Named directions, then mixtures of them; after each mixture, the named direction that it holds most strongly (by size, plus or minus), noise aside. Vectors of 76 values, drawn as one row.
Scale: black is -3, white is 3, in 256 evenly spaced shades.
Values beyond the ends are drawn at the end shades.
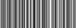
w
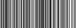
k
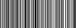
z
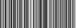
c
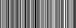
z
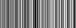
z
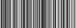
k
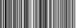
c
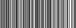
k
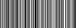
z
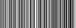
z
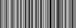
w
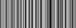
w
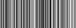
k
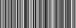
c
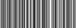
w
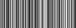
c
